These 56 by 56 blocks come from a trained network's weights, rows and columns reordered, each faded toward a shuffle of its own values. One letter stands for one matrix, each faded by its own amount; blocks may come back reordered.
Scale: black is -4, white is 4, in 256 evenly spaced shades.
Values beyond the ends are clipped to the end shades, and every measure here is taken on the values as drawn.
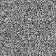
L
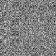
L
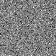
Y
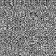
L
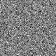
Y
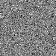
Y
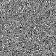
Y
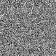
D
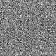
D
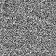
D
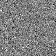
Y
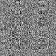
L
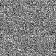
D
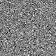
Y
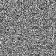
D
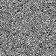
Y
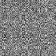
L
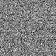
D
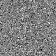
Y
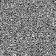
D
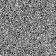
Y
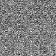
L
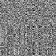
L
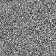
Y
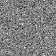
Y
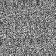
D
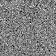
Y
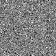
Y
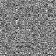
L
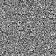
D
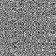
L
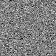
Y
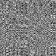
L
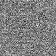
D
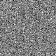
Y
